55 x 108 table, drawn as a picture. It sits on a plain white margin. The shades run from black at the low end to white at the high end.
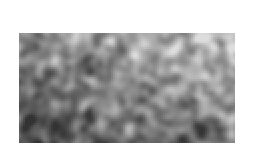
The field climbs toward the top right. The bottom left is the ninth with the lowest average. No regular stripes run through it. On average the colour sits 50% of the way up the scale.
